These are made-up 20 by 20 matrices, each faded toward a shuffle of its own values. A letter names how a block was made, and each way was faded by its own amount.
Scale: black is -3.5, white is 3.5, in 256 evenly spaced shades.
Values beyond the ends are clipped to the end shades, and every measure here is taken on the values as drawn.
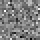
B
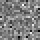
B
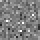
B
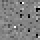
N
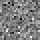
B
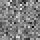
B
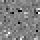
N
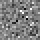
B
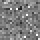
B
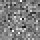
B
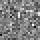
B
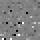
N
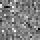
B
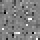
N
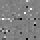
N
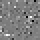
N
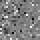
N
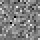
B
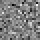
B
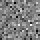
B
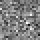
B
